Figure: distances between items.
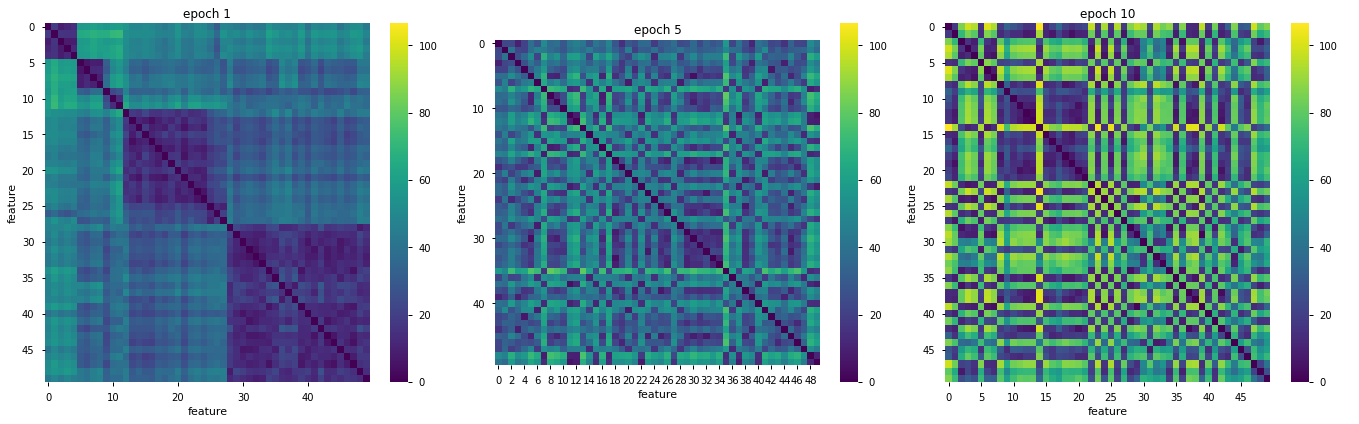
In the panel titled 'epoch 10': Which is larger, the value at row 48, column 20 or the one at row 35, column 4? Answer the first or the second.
the second
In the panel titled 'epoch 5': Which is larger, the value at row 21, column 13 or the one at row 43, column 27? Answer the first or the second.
the second
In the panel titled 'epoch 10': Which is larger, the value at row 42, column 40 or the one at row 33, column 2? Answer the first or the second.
the second
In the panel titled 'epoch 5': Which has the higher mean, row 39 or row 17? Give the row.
17
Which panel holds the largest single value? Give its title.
epoch 10
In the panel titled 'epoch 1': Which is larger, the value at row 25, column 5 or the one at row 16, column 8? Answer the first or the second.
the second
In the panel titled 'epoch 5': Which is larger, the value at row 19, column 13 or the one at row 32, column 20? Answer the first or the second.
the second
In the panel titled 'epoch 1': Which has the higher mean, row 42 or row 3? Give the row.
3
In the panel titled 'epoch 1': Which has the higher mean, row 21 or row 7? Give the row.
7
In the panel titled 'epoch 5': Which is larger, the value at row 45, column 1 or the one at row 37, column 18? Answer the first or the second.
the second
